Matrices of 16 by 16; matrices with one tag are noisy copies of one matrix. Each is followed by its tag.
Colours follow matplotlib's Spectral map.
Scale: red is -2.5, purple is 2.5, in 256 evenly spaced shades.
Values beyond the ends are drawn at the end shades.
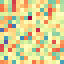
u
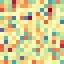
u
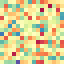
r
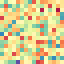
r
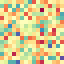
r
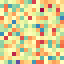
r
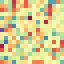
u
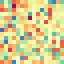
u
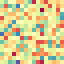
r
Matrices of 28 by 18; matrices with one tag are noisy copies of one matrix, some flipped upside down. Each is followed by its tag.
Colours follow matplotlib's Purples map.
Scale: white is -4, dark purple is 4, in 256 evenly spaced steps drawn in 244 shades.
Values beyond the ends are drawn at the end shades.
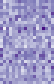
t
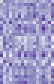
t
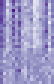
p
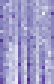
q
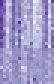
p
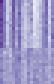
p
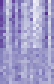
p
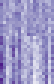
p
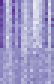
p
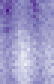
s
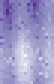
s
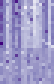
p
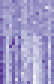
p
